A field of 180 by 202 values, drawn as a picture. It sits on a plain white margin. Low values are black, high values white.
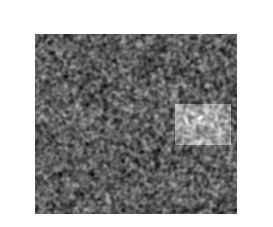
An odd patch, higher than its surroundings, sits in the middle right. The field is mottled with small blotches. The ninth with the highest average is the middle right. No regular stripes run through it.
